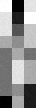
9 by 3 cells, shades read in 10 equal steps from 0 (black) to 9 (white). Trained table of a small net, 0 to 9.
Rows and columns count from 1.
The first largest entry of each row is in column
1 3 1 3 2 2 2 2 2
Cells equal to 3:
1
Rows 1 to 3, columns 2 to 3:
0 8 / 1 9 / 3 7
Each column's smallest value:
0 0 1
